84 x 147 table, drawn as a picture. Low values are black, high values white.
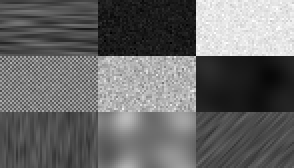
It is made of 3 by 3 panels. Panel 1,1: low, streaked across. Panel 1,2: very low, fine-grained, faint in contrast. Panel 1,3: very high, fine-grained, faint in contrast. Panel 2,1: middling, checkered, strong in contrast. Panel 2,2: high, fine-grained. Panel 2,3: very low, smooth, faint in contrast. Panel 3,1: low, streaked downward, faint in contrast. Panel 3,2: middling, smooth. Panel 3,3: low, slanting up to the right, faint in contrast.
